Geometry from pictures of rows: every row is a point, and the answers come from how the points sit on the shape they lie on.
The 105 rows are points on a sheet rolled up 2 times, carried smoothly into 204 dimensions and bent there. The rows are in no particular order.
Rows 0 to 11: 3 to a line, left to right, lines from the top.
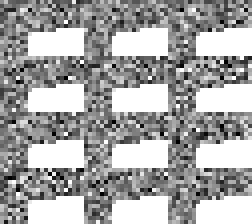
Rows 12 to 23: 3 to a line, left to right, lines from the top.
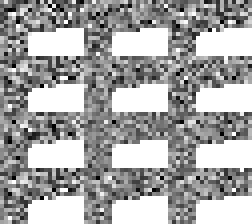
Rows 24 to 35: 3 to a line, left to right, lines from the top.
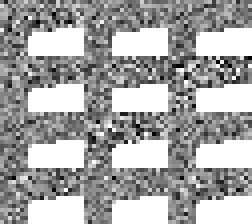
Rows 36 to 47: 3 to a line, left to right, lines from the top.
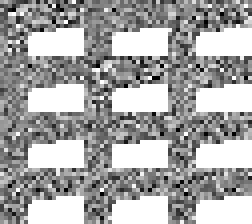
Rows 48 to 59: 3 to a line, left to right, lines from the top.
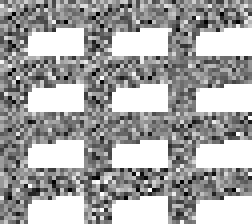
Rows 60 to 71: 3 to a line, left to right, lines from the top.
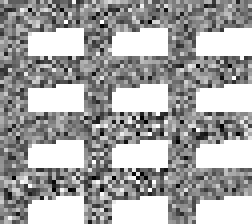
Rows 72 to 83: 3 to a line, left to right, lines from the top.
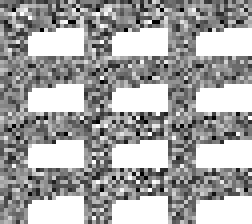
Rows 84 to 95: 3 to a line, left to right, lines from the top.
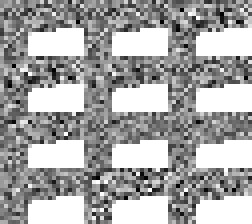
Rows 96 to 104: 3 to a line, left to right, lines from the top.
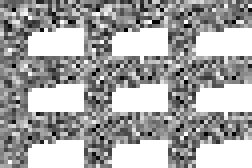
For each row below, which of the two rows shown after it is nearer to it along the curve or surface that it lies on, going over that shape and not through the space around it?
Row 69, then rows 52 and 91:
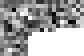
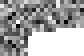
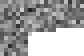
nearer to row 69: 52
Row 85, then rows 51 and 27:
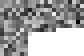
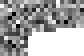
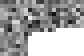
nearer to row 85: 51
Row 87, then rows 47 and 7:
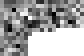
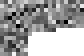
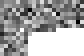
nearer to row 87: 47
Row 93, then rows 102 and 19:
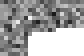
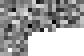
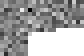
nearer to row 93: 102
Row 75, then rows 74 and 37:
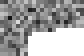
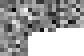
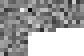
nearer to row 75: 74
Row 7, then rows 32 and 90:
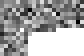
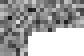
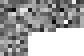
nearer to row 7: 90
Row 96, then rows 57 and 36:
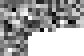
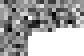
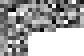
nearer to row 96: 57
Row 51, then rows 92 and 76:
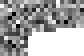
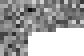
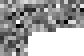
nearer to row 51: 76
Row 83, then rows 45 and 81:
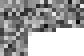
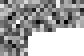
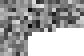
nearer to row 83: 45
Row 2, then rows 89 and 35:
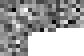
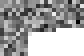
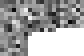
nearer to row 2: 35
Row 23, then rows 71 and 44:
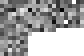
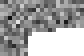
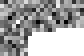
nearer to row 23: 71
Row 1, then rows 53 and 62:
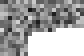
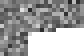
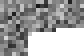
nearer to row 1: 62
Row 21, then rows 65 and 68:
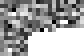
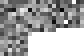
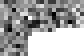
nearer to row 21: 68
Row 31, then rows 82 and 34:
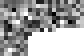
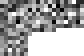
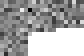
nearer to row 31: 82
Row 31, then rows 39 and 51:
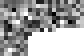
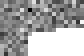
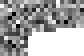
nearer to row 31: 51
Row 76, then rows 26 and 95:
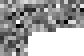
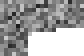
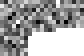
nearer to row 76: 95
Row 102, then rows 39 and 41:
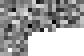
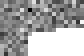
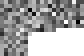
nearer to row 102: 41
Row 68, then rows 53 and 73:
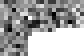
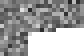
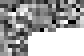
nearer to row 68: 73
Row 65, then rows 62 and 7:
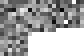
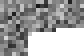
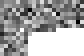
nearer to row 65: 7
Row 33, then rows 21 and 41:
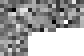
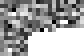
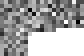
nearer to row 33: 41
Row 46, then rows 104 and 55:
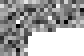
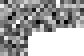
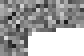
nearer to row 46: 104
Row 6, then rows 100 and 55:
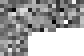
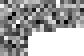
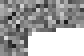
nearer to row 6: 55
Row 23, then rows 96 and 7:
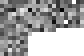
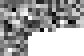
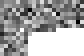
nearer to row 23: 7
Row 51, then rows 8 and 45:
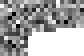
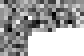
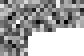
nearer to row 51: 45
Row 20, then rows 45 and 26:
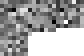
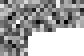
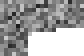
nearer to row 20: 26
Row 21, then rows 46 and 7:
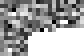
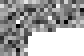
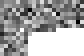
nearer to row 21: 46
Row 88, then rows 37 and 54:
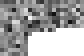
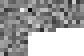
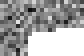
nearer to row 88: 54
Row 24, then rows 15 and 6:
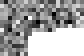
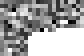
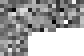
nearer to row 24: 15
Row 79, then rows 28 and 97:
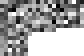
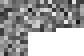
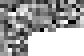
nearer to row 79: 97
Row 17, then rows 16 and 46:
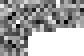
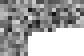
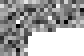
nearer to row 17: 46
